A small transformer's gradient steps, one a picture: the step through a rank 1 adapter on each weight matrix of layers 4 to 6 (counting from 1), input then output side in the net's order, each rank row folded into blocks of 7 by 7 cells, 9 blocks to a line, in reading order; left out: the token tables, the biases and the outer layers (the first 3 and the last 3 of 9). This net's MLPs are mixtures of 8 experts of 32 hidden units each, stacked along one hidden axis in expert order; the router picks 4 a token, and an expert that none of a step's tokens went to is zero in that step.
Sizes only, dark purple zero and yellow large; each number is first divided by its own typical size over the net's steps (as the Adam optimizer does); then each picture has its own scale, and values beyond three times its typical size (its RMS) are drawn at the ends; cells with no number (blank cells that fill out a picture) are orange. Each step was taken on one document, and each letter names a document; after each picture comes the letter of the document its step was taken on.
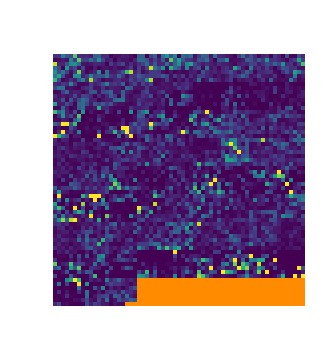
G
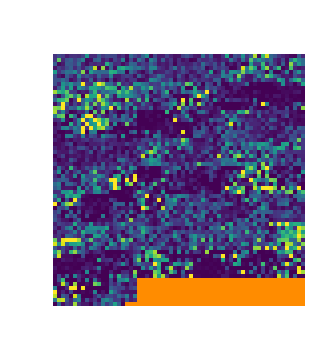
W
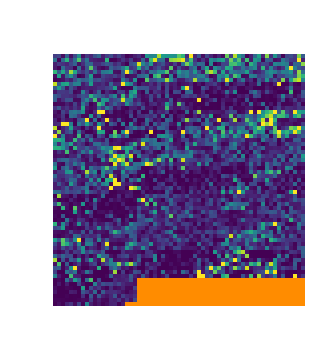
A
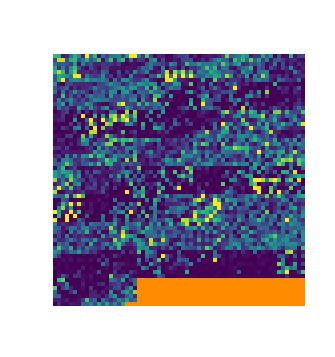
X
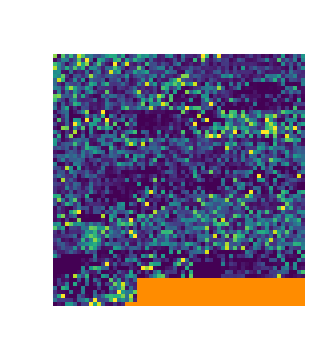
W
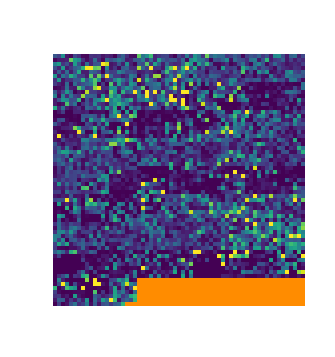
W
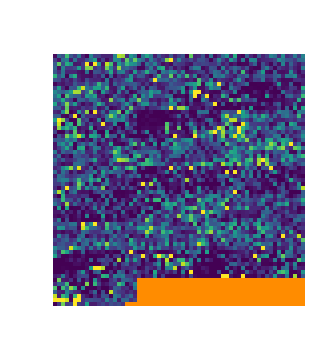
W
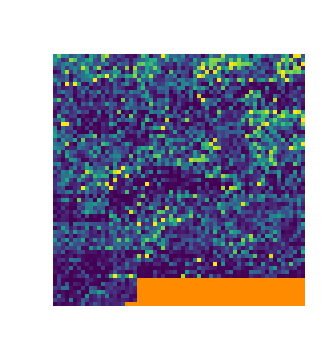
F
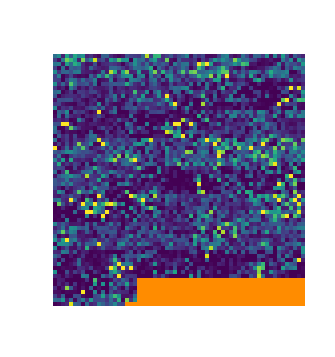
A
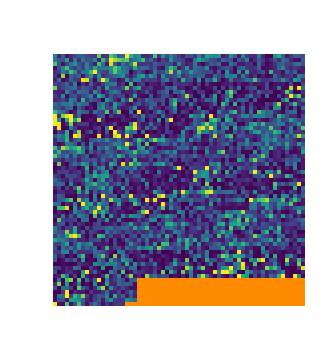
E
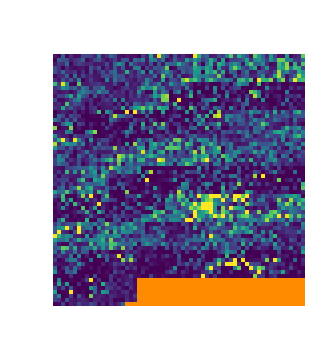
F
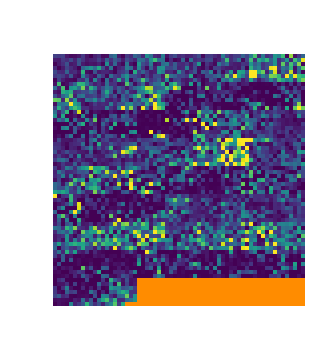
X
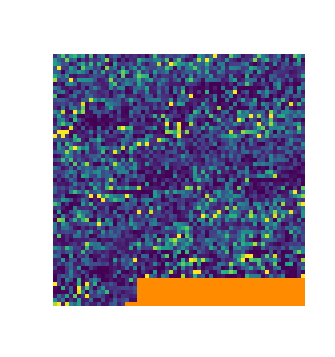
E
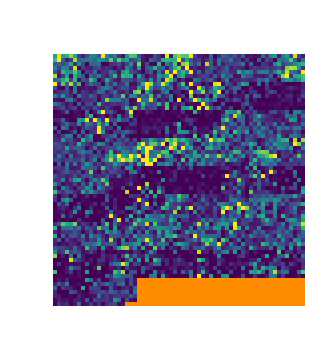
A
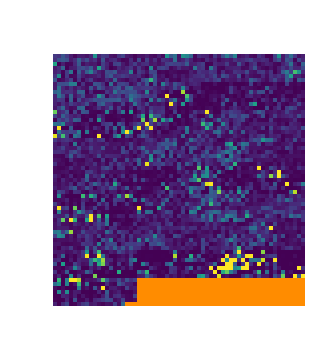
G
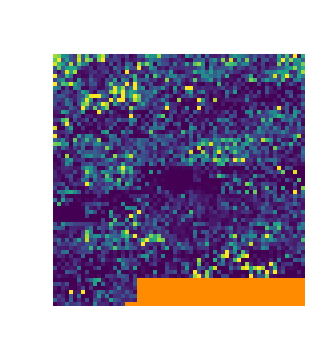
A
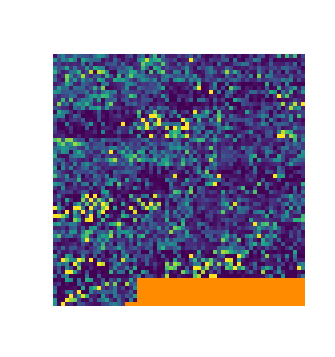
E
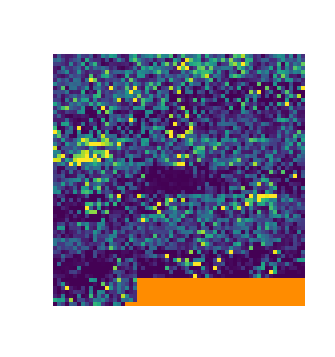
F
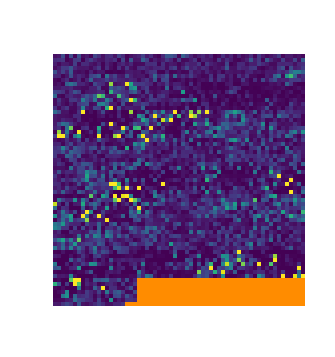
G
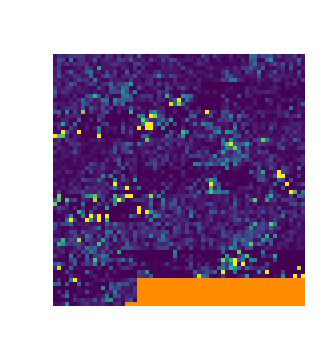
G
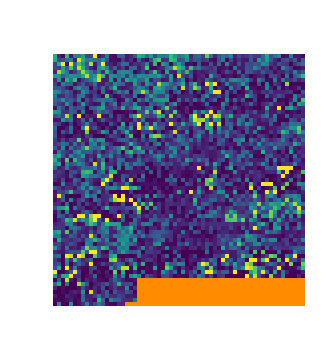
E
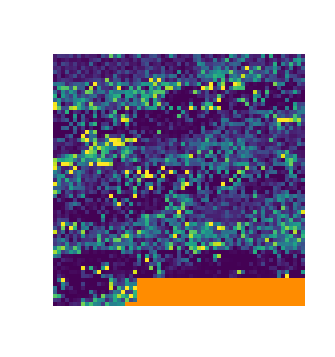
X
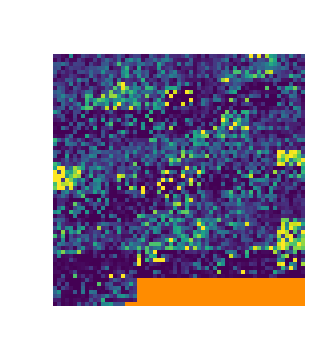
X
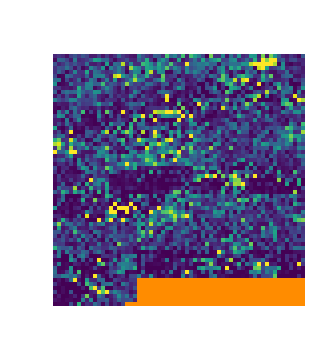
E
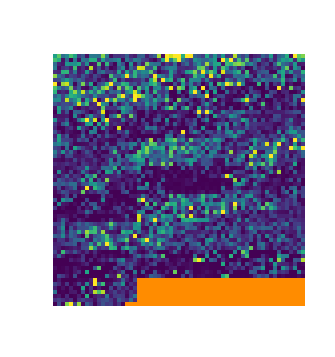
A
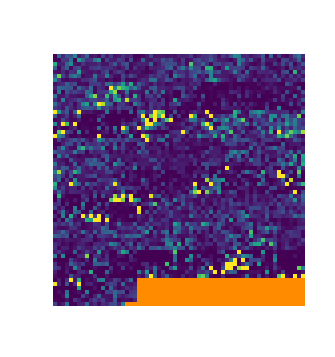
G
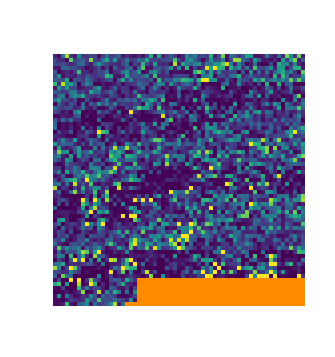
E
